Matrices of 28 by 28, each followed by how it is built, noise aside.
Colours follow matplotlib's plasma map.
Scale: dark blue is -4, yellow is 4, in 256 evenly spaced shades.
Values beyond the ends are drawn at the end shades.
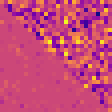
upper triangular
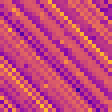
Toeplitz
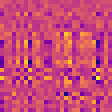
low rank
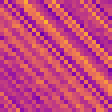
Toeplitz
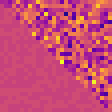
upper triangular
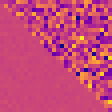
upper triangular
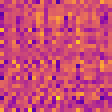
low rank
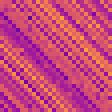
Toeplitz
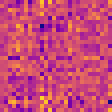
low rank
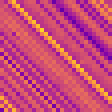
Toeplitz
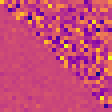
upper triangular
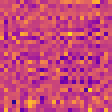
low rank
